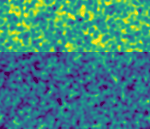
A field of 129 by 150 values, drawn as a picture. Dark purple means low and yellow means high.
Seam: horizontal, 40% of the way down, the top part higher. Stripes: none. Grain: blotchy. Histogram: bell-shaped.
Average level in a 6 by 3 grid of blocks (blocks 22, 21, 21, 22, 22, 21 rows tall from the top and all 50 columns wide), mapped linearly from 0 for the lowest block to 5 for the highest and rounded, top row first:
555 / 545 / 233 / 011 / 111 / 111
